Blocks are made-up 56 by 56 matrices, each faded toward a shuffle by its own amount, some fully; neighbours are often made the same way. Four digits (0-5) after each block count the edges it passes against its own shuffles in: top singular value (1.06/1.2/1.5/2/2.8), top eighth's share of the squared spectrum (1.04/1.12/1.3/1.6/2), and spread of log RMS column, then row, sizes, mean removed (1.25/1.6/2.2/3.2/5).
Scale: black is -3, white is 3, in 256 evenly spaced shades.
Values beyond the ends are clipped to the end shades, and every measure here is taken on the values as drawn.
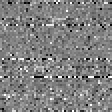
2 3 0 3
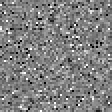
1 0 0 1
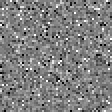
0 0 0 0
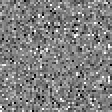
0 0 0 0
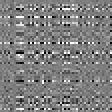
5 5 3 4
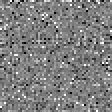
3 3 0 1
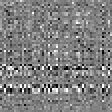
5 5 3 4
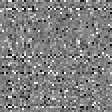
4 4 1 2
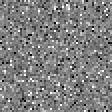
1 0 0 0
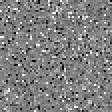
0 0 0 0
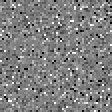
1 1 0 0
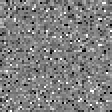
3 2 0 1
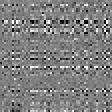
5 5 3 4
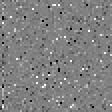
2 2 0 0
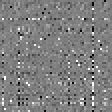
4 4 2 2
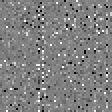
3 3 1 0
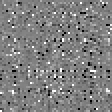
3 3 1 2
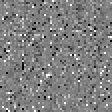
2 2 1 0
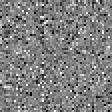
3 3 1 1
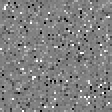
0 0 0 0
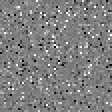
2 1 0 0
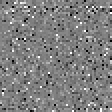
3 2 1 1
